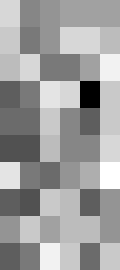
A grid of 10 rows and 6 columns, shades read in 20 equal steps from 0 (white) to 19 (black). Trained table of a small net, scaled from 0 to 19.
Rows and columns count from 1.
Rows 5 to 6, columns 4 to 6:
9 12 4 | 9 9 3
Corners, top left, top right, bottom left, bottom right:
3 7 12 4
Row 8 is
12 13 4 5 12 8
